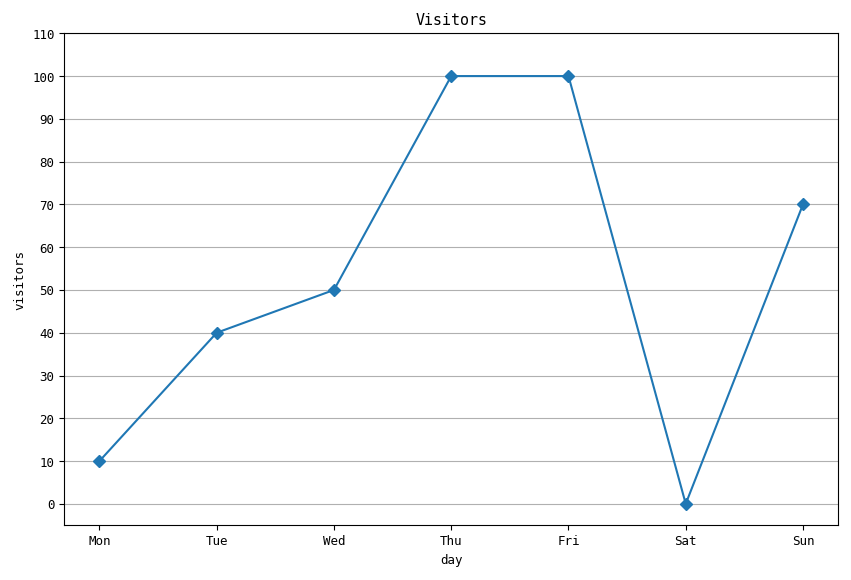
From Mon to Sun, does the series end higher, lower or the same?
higher
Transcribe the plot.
Title: Visitors
x-axis: day, ticks Mon Tue Wed Thu Fri Sat Sun
y-axis: visitors, ticks 0 10 20 30 40 50 60 70 80 90 100 110
Values:
10 40 50 100 100 0 70
